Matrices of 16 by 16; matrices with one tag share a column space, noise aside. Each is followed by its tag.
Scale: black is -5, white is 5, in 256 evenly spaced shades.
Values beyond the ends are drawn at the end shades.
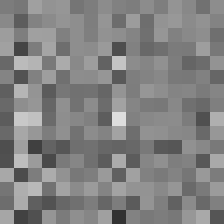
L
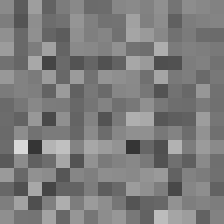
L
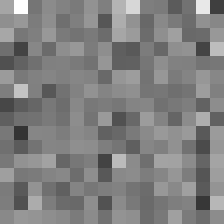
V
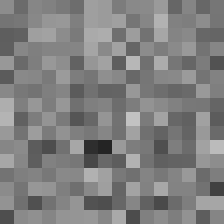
L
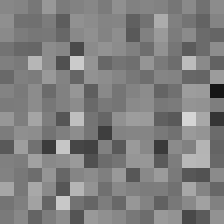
L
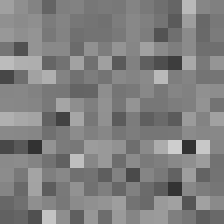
L
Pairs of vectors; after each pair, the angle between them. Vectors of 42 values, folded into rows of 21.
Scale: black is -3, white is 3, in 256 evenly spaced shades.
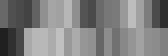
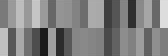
partly opposed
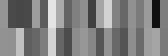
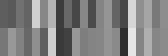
partly aligned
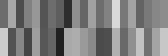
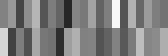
nearly parallel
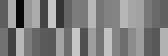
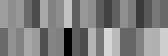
orthogonal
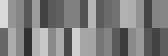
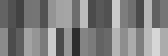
partly opposed
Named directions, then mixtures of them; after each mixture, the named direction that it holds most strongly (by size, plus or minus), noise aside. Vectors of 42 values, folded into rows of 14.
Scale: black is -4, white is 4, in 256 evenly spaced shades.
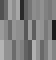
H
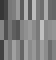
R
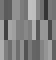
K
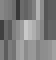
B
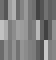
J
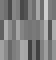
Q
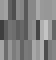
J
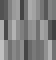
K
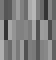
K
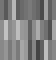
J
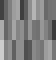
H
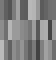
K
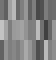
J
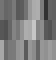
B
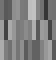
K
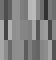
K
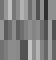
Q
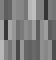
K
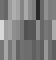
B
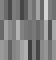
Q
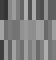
R
